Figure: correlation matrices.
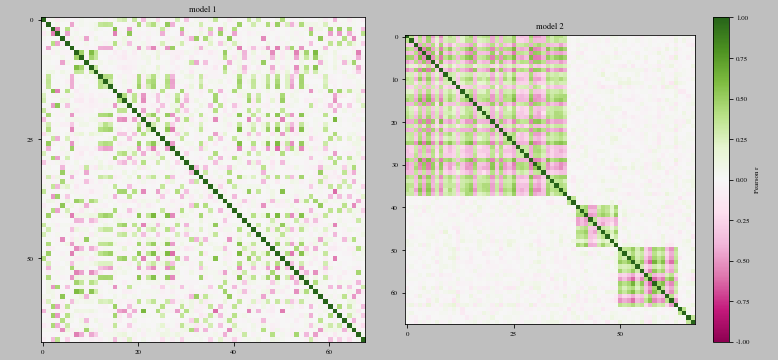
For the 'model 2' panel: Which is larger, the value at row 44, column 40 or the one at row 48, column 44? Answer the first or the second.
the second
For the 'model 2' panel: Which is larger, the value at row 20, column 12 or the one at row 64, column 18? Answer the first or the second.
the first
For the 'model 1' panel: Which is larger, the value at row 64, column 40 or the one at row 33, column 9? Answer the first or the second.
the first
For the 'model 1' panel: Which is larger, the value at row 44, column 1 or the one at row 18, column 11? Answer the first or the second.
the first
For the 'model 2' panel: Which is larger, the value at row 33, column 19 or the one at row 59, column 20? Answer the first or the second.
the first
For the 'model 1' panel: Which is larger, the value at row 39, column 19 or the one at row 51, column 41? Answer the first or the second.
the second
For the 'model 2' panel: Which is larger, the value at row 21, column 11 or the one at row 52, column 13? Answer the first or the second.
the first
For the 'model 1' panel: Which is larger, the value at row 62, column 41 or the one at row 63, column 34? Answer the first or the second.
the second
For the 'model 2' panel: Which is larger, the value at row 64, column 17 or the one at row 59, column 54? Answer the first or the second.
the second
